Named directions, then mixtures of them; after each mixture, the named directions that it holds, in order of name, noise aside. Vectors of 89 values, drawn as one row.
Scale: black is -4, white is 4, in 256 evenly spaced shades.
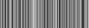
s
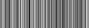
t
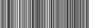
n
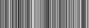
n, s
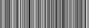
t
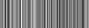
n, s, t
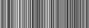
n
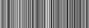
n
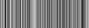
s, t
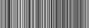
n, t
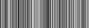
n, s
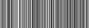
n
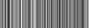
n, s, t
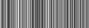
n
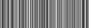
n, s, t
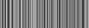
n, s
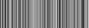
s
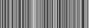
s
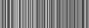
n, s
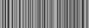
n, s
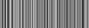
n, s
